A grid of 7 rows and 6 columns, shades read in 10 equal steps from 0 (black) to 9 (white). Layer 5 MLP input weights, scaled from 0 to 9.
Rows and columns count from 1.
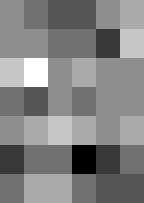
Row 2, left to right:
5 5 4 4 2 7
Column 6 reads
6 7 5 5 6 4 3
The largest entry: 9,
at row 3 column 2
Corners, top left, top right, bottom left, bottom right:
5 6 4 3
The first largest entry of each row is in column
6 6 2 3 3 2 2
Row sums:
26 27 37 26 35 16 26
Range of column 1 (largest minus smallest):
5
